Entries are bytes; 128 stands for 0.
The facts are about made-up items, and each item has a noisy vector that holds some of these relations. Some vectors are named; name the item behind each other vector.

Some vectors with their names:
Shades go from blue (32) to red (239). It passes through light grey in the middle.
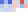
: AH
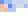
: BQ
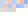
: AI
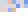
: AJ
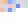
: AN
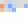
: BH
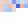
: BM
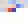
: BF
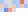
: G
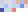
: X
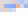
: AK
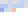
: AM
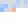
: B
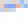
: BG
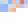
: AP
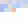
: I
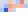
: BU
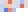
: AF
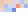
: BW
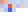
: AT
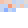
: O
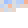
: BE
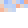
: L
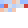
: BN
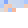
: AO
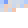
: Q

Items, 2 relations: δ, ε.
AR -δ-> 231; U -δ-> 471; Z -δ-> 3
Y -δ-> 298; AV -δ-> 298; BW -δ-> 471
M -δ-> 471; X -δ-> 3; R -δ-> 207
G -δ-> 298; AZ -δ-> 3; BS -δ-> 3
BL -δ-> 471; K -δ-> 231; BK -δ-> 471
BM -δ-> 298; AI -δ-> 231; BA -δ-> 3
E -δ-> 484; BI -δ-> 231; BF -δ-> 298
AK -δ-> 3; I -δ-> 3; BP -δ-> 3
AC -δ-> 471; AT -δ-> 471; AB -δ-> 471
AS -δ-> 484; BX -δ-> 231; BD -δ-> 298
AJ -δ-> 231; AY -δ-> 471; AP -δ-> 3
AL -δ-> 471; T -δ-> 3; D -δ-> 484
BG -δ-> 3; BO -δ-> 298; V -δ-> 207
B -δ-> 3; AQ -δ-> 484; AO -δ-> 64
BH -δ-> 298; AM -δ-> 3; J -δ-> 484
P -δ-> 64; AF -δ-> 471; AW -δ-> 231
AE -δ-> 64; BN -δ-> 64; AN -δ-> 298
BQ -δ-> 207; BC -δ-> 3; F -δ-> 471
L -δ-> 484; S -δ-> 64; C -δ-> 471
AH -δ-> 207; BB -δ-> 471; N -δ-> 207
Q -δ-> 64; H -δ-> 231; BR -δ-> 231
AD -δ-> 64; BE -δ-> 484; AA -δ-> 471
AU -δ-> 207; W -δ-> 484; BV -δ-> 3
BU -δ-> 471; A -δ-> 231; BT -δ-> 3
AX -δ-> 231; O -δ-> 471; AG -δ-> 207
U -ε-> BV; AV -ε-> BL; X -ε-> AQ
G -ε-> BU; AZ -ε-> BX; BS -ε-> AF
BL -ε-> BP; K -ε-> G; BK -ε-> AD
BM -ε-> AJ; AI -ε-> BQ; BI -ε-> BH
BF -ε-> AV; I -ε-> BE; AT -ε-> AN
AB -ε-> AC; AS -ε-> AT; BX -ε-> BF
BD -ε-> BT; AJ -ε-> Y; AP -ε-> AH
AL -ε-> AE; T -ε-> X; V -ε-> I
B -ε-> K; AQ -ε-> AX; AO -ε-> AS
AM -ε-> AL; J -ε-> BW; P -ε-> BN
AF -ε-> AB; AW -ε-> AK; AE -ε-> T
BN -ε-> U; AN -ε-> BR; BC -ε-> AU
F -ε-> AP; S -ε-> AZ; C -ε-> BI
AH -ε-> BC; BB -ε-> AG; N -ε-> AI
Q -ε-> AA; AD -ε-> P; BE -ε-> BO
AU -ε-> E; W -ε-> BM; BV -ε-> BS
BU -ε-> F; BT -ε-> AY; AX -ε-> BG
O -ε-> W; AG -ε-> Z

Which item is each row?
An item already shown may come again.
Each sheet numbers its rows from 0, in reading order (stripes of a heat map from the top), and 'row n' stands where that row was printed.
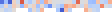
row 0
AH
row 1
AX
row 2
F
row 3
E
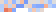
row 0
BX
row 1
BG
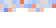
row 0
G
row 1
AD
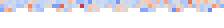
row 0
AZ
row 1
Y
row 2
BN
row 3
S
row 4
S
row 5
AL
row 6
G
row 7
AC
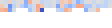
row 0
BR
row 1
BL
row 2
BV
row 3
AM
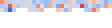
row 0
AT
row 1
W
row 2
P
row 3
BS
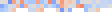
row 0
BC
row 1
K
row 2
U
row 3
BT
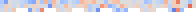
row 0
Q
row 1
AE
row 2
BE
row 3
AC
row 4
BK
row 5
J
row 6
AF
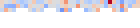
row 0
BP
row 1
BD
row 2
AB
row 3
AQ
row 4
AS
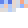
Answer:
AU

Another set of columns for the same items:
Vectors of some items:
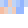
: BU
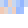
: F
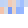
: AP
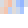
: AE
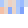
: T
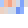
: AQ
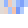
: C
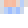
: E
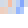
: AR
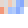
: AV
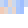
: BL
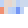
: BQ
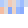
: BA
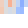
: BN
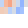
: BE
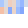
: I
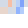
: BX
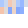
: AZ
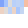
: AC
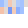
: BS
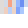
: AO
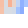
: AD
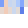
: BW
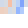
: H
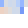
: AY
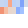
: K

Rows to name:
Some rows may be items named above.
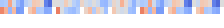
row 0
B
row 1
BD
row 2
Y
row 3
AL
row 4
BN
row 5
B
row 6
BD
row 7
BD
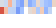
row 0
G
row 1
AB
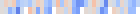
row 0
AU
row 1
I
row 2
BK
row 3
AX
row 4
U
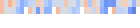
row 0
AD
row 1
AP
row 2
BR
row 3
BK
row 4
BG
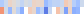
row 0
BP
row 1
AH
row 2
AP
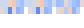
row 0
BC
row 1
BC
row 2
AF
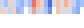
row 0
AT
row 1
J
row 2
AD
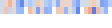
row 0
Q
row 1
BV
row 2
BT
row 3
AM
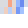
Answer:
S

